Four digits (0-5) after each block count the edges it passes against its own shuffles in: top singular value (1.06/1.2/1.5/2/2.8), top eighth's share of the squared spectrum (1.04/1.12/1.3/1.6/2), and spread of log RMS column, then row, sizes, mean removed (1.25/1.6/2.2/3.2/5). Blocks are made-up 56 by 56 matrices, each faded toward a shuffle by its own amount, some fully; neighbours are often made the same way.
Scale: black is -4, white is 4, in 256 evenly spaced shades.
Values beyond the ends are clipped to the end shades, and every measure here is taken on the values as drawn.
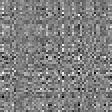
4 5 3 3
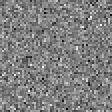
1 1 0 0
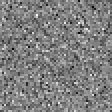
0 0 0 0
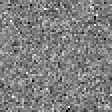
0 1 0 0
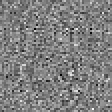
3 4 2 2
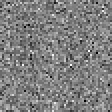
3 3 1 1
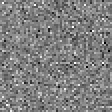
2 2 1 0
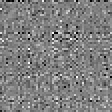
4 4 2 3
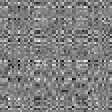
5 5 3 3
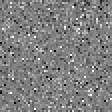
0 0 0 0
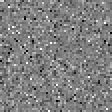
0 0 0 0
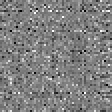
3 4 1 2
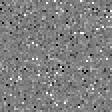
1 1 0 0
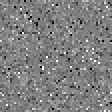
0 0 0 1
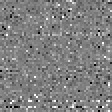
3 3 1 2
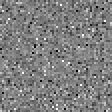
0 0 0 0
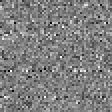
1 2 0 2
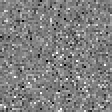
0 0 0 0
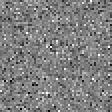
2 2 0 1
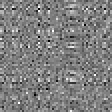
4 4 3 2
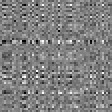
5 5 3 3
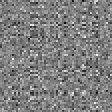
4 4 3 2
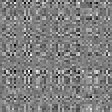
5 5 4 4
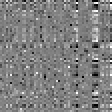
5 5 3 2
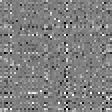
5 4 2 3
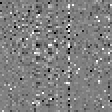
4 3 2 1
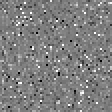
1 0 0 0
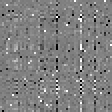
4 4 2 1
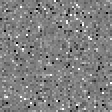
1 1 0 0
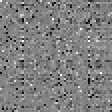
4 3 2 1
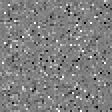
1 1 0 0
